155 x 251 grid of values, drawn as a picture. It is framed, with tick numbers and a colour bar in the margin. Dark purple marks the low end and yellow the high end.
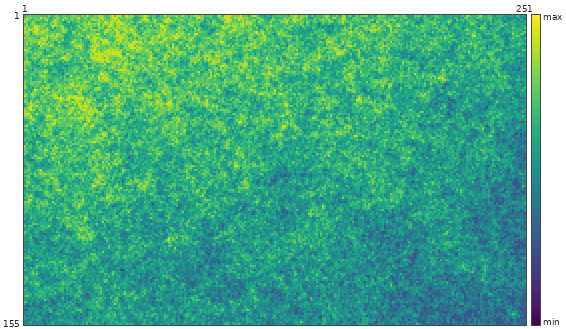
Mirror symmetry: none. Ninth with the lowest average: bottom right. Slope: up to the top left. Histogram: bell-shaped. Ninth with the highest average: top left.
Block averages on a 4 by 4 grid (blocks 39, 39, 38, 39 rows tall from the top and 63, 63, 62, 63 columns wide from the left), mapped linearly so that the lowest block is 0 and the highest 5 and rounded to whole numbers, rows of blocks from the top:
5 5 4 3 / 4 4 3 2 / 3 2 2 1 / 2 1 1 0
